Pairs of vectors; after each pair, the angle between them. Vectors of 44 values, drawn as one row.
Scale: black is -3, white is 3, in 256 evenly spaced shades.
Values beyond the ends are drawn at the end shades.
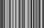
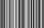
nearly parallel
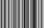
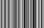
nearly parallel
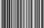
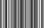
orthogonal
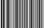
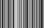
orthogonal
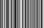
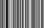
partly aligned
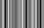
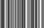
nearly opposite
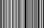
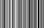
partly aligned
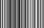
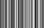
orthogonal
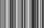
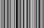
partly opposed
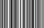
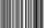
partly opposed
